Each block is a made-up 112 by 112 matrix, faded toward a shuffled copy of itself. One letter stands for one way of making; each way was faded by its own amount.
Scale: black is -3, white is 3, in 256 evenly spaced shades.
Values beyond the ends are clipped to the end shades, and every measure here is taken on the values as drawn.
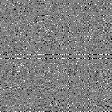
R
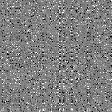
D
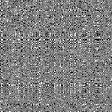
R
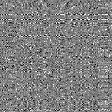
R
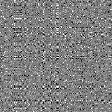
R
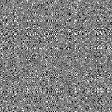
R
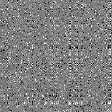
D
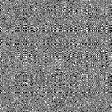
R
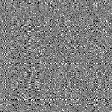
R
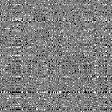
R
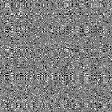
R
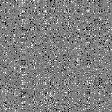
D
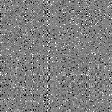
D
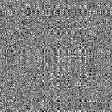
R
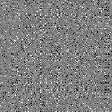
D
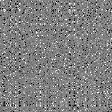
D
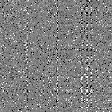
D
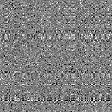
R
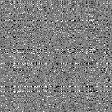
R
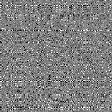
R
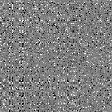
D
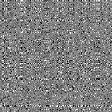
R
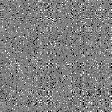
D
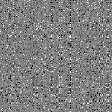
D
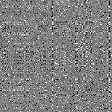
D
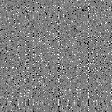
D
